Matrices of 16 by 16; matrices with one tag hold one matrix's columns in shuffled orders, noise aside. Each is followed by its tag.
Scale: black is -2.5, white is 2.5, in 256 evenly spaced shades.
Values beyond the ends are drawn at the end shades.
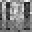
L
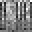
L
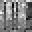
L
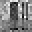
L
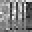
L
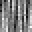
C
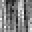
C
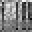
L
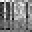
L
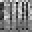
L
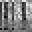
L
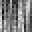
C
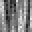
C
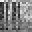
L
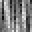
C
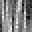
C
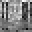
L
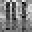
L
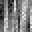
C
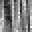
C
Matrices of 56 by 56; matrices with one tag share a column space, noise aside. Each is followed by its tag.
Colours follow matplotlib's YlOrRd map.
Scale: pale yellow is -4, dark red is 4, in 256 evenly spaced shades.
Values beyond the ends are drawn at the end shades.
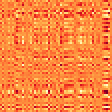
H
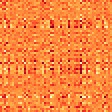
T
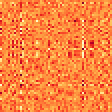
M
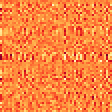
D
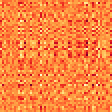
M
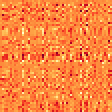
D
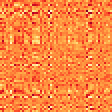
H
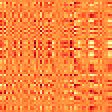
M
